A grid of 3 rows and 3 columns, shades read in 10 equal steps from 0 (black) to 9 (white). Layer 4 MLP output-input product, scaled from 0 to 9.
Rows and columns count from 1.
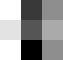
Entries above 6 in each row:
1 1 1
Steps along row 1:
down up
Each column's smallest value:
8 0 5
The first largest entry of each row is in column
1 1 1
